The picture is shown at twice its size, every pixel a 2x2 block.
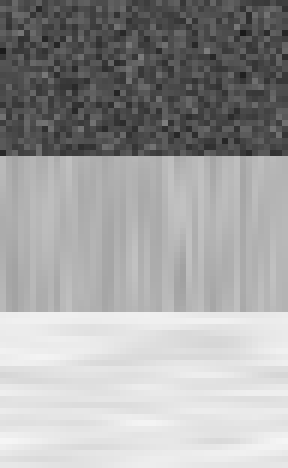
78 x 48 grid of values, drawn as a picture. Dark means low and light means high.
The table splits into 3 rows of 1 panel. Panel 1,1: low, fine-grained. Panel 2,1: high, streaked downward, faint in contrast. Panel 3,1: very high, streaked across, faint in contrast.
